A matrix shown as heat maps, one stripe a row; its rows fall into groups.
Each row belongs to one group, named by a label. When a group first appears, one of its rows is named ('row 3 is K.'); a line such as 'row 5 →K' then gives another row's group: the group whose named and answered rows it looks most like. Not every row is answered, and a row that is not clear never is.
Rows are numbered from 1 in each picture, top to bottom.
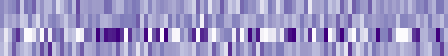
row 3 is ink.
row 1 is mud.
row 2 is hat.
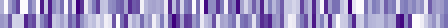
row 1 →hat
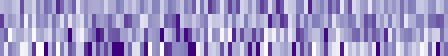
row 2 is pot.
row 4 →ink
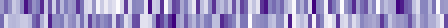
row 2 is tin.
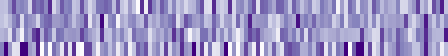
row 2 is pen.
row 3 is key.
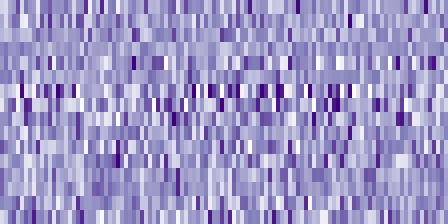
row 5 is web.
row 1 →pen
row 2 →hat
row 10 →hat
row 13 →pot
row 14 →pot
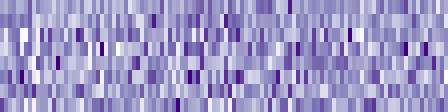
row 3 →hat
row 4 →pen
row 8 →pot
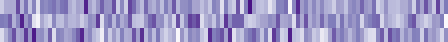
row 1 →pen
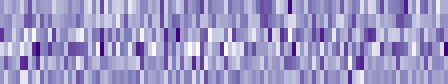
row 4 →key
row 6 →hat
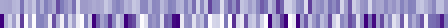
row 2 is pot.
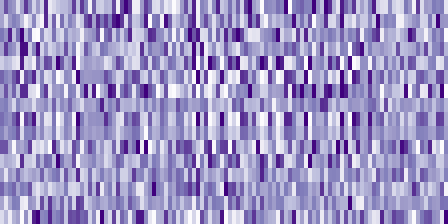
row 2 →ink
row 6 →mud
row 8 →pot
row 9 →mud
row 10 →mud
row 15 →hat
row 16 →key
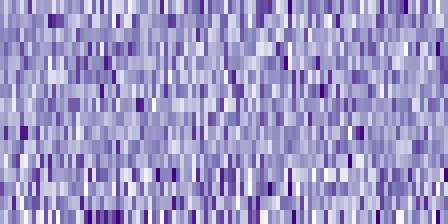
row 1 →pen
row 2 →tin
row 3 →mud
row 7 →pot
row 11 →ink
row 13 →tin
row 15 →key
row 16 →ink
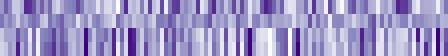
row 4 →pen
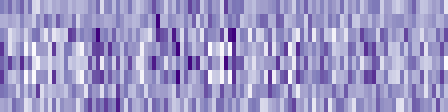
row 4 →pot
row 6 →pot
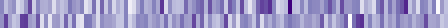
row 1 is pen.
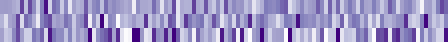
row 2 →pen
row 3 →tin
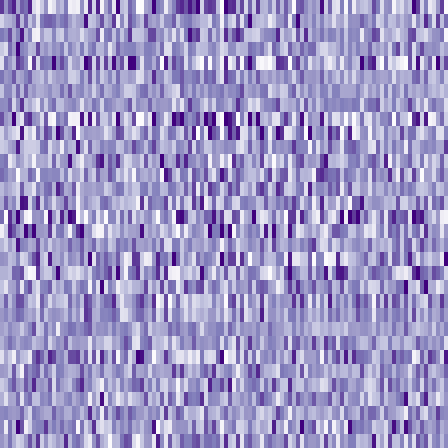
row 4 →web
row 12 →pot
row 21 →pen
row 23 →tin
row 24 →ink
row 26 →key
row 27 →key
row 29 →pen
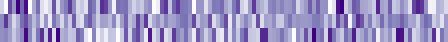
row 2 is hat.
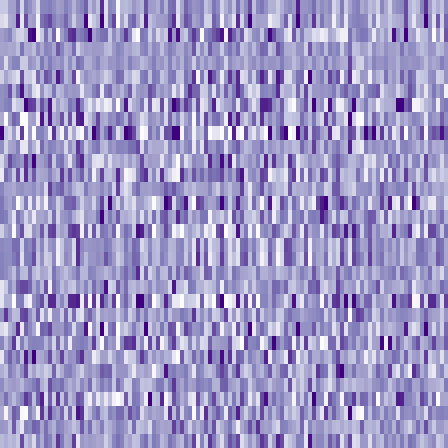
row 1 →pen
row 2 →pen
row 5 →hat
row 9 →hat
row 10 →pot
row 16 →pot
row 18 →mud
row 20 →hat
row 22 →key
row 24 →pen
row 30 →hat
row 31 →key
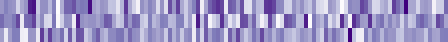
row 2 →mud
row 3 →hat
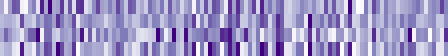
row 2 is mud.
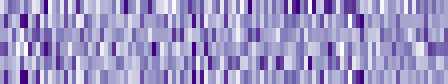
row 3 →key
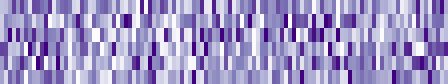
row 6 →web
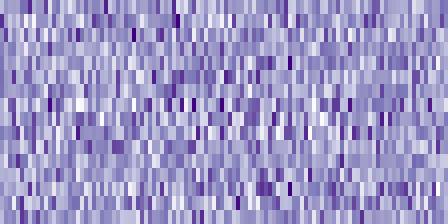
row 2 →pot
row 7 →tin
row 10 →mud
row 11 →ink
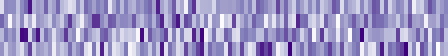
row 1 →web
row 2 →pot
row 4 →pen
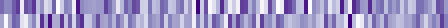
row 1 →mud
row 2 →hat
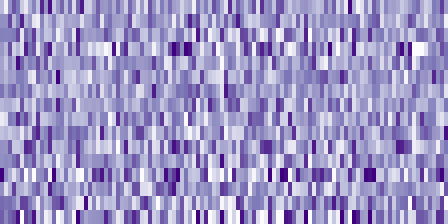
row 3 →mud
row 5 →web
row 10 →key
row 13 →pot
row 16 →mud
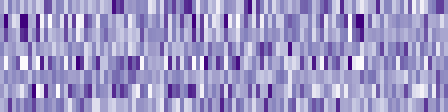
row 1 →ink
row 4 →pen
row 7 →ink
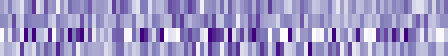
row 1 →ink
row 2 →key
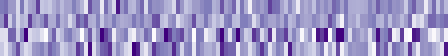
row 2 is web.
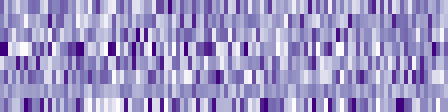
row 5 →web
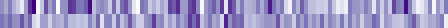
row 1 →ink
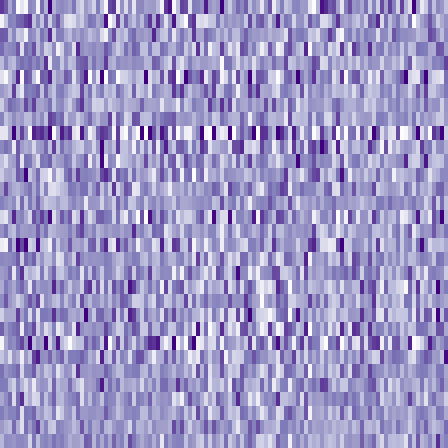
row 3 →web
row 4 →mud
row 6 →pen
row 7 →key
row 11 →pot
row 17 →web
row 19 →mud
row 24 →mud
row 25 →web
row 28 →pot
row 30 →mud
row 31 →key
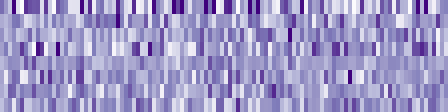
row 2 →ink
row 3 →pen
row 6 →hat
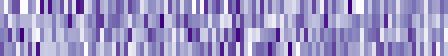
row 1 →hat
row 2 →pot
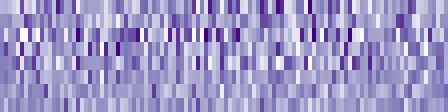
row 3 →hat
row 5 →mud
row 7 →web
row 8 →tin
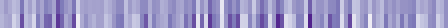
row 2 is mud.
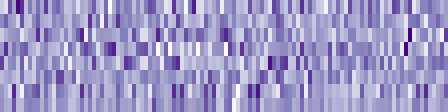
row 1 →web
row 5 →pot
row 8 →key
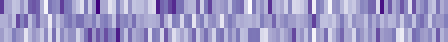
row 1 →tin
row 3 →ink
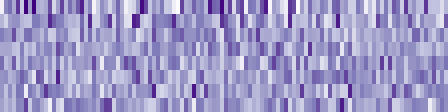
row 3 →key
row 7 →web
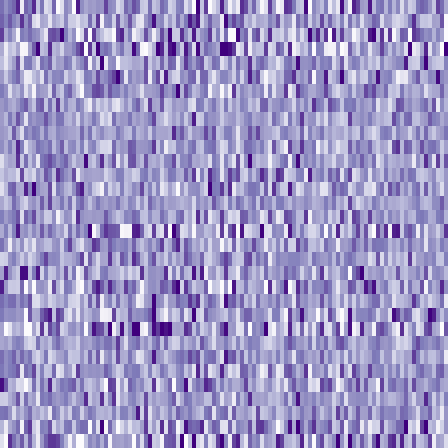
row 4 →tin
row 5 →pen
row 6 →ink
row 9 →web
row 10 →key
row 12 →pen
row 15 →hat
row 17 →tin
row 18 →pot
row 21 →pot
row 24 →tin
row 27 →mud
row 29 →pen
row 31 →pen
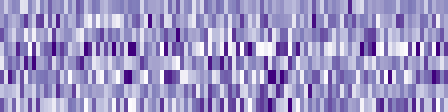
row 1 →hat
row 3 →pot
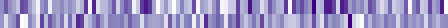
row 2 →hat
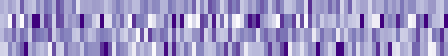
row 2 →key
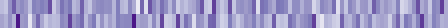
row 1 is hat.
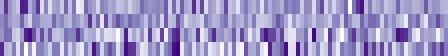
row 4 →pot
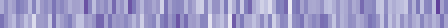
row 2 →pot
